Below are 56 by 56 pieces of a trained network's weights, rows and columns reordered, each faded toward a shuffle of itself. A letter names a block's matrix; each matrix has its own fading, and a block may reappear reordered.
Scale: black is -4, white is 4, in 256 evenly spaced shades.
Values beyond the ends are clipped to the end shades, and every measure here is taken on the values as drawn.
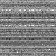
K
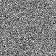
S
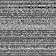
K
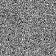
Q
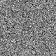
S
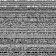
K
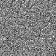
S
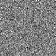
S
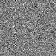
S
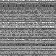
K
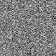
Q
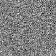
Q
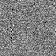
Q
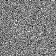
S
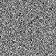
Q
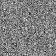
S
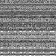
K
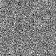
Q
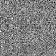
Q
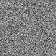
S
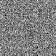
Q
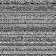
K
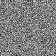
Q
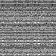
K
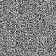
Q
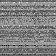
K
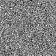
S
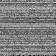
K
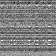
K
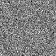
S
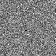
S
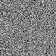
Q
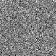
Q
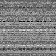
K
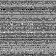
K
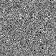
S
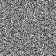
Q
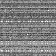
K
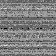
K
